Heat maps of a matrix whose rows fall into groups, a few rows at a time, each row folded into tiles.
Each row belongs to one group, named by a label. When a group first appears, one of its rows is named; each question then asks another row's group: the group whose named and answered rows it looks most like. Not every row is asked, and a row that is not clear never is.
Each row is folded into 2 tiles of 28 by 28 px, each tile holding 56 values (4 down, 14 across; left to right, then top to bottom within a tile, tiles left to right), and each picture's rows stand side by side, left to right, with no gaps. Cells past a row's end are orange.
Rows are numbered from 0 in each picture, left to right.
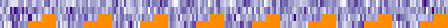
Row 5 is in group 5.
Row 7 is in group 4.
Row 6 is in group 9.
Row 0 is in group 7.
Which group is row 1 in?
7
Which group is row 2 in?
5
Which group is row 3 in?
9
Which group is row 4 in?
9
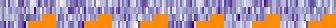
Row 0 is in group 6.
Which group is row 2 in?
4
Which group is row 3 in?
6
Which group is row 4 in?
5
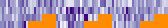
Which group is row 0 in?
6
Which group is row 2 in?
7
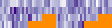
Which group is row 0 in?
7
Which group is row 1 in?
9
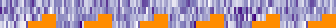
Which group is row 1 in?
6
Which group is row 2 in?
4
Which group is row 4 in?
7
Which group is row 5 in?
4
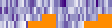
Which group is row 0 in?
4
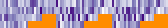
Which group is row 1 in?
7
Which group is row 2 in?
7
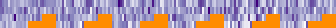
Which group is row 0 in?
5
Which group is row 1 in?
4
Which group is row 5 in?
4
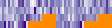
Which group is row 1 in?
6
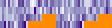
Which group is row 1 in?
6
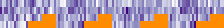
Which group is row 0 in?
4
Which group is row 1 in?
9
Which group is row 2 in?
7
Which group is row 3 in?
9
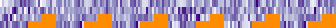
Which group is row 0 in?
9
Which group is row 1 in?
6
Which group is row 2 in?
6
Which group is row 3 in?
7
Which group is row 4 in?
4
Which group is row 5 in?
6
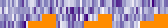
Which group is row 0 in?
6
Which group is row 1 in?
7
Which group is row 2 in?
5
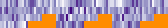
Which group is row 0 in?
4
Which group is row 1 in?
9
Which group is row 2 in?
9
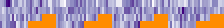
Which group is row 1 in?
9
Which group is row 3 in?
7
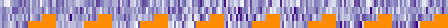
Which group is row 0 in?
9
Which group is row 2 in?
4
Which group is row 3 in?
4
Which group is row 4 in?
7
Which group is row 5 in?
7
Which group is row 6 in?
6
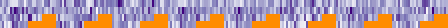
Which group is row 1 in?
6
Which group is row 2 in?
5
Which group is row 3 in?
7
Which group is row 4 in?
7
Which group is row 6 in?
7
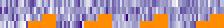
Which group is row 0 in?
4
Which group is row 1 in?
6
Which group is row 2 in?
5
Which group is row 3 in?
9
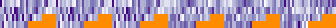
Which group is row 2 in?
7
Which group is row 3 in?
9
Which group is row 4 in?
9
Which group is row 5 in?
5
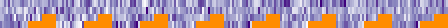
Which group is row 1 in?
4
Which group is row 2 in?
6
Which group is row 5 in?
5
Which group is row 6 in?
5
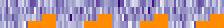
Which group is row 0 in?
4
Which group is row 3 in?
4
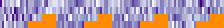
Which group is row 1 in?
9
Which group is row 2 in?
9
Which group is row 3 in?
4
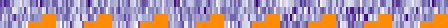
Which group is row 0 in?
5
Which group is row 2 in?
4
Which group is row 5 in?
9
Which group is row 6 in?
7
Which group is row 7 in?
5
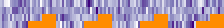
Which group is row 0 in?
9
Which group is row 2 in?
4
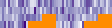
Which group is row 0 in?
6
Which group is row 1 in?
4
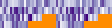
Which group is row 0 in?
7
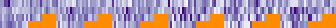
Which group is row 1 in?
7
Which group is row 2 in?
7
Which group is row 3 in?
7
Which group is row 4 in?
4
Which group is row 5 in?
7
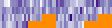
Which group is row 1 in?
5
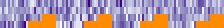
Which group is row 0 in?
6
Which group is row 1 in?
4
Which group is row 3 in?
4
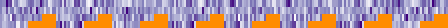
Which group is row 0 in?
5
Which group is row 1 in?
6
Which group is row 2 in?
7
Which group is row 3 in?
6
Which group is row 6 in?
6
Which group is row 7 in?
5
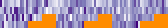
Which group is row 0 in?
7
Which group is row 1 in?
9
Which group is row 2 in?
6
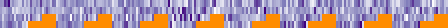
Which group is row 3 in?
7
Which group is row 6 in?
6
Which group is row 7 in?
9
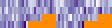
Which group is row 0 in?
6
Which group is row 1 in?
9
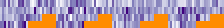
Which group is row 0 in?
6
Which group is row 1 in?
9
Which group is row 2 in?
7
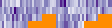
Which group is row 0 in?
7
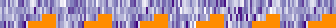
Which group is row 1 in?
9
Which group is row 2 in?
6
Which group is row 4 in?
7
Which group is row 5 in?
6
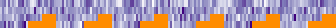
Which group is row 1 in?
4
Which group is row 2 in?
9
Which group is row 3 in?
7
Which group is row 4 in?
9
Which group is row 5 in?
5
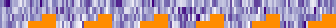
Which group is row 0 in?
5
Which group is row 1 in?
4
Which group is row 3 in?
7
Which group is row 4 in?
4
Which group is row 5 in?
6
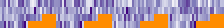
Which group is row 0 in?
6
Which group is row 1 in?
6
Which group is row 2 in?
7
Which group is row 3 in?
9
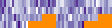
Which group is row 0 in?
5
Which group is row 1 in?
9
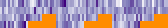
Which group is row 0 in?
6
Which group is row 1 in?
5
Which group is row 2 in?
9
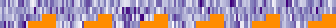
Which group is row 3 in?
4
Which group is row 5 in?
5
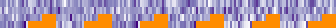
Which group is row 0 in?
6
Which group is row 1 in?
5
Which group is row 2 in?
6
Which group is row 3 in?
9
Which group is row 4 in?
4
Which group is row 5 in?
4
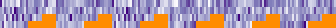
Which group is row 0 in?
7
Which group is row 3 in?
9
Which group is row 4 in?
5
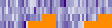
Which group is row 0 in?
6
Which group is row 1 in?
5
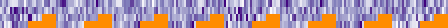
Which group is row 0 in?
7
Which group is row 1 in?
5
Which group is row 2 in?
9
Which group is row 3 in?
6
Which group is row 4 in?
7
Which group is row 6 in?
6
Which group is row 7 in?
4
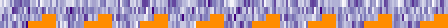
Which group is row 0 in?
9
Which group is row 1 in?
7
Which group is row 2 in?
4
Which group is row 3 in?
5
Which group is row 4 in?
9
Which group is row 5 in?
4
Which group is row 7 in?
9
